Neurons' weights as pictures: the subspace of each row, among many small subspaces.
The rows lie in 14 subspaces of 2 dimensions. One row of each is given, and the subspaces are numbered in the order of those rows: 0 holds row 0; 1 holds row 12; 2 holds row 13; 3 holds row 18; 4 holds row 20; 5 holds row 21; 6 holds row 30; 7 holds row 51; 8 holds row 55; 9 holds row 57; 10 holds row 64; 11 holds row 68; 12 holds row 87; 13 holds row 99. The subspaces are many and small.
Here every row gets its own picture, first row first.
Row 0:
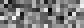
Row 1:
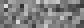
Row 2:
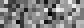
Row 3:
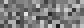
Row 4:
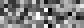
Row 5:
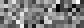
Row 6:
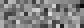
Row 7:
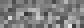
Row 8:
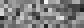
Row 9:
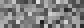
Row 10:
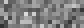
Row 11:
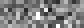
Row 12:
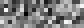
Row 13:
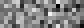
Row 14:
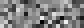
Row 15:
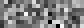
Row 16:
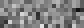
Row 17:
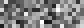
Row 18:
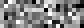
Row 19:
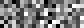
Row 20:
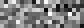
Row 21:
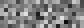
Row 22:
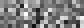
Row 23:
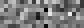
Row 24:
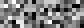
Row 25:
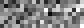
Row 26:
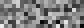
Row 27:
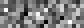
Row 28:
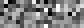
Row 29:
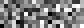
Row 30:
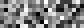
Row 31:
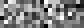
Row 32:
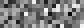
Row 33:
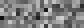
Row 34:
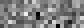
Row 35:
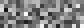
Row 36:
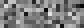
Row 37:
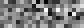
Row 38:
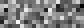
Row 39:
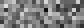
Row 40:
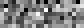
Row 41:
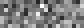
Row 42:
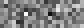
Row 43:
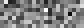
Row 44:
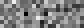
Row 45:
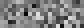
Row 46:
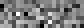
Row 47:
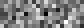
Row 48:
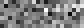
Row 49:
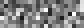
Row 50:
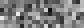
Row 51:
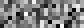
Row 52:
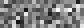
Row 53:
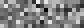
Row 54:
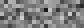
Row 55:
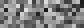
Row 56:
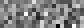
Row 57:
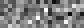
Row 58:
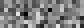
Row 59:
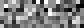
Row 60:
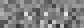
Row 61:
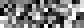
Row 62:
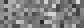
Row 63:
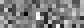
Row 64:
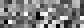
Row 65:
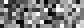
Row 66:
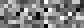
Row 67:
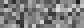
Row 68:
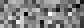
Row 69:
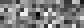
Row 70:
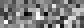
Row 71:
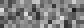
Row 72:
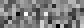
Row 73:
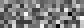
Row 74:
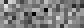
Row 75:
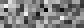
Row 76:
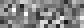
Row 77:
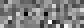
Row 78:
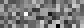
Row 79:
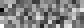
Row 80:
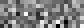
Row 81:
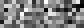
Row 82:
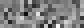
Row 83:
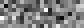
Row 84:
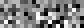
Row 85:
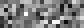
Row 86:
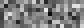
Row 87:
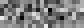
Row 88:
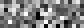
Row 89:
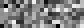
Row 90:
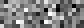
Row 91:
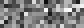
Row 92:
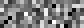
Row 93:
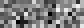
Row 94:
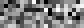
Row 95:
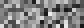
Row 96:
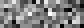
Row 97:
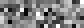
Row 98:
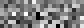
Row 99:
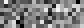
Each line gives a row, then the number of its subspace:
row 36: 3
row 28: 4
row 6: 3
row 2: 6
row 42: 11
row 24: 10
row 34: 10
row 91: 8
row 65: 6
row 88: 10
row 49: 0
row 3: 11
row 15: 3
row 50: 12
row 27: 6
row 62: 6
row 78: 11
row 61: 12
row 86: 3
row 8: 12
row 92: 7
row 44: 8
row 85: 1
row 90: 6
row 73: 13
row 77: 7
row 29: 11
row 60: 7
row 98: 10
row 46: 11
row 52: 13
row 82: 10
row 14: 1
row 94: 4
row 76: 1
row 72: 7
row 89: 10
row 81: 8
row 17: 6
